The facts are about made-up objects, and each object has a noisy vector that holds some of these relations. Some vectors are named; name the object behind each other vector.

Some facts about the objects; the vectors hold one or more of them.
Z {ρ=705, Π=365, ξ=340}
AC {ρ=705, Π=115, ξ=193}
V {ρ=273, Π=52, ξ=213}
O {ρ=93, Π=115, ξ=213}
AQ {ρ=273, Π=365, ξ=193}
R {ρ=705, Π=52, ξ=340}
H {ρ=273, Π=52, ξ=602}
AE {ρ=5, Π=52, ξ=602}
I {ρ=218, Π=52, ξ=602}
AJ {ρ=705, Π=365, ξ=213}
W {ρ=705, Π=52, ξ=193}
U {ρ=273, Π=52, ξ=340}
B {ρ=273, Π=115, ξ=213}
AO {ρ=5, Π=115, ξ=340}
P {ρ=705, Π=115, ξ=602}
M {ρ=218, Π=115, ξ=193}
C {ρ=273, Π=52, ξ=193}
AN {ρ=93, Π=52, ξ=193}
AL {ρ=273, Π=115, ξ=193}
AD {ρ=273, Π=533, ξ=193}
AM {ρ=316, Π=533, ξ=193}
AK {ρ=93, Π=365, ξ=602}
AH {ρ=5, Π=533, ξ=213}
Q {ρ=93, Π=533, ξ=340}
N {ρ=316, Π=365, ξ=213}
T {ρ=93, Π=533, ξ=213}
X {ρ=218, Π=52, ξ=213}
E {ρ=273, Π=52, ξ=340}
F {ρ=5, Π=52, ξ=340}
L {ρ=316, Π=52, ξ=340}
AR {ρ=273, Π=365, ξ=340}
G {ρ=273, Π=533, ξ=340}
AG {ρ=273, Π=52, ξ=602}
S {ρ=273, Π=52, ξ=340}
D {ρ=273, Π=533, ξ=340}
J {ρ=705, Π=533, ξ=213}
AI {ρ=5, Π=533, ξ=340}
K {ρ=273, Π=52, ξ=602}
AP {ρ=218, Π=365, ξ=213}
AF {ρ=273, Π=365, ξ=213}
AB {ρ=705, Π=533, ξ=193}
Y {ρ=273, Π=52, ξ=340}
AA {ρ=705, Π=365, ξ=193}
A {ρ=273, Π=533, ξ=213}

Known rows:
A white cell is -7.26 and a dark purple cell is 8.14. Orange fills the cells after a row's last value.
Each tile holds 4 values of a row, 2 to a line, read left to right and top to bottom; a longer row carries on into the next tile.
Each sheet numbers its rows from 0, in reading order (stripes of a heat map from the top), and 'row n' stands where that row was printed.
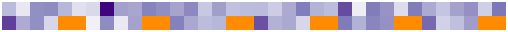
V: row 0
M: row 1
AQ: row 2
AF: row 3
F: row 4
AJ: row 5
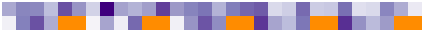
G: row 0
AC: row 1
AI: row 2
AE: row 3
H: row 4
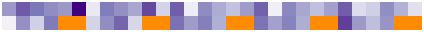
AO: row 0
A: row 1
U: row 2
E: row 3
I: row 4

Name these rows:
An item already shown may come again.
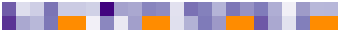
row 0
AE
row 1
M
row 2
J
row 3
AK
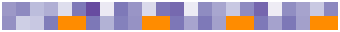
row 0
AA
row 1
F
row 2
L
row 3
L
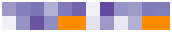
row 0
AI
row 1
O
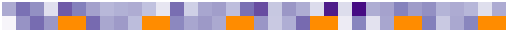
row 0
Q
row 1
C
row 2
AR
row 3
Z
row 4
AL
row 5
W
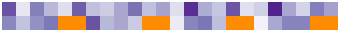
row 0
R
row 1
N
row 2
AD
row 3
AB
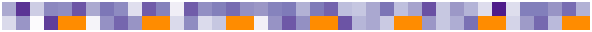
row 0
P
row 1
Q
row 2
B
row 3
AI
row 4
N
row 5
Z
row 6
AH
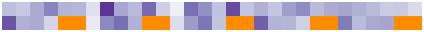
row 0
AF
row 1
AM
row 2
T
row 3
AP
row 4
AN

